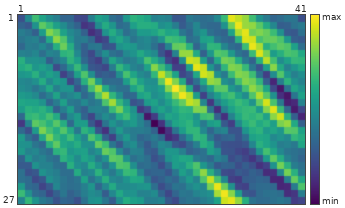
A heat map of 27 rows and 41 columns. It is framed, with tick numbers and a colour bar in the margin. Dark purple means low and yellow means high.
Grain: diagonal, down to the right. Ninth with the highest average: top right. Mirror symmetry: none. Average level on the scale: 50%.
